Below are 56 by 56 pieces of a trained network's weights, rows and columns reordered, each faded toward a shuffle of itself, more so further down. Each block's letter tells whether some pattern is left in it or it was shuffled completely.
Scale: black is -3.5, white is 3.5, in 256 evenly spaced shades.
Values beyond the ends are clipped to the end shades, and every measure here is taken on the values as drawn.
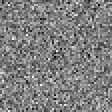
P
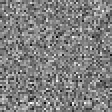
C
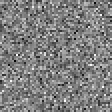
P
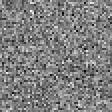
P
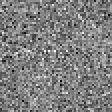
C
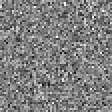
P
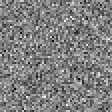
P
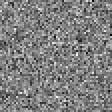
P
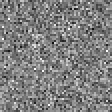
P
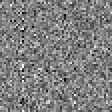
C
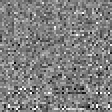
C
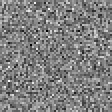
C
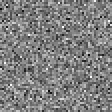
P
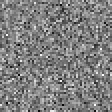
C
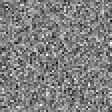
C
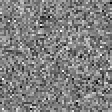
P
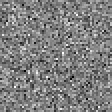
C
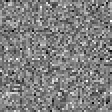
C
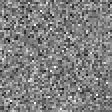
P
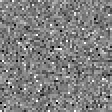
P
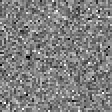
P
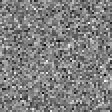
P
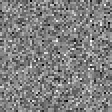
C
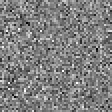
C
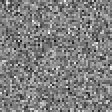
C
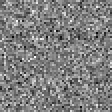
C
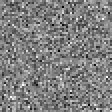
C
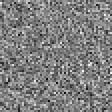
C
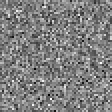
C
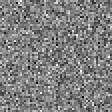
P
